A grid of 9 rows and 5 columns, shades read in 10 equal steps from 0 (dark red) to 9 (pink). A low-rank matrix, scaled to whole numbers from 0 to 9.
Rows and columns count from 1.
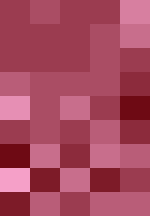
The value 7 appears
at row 1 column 5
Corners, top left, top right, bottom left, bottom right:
3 7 1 5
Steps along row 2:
same same up up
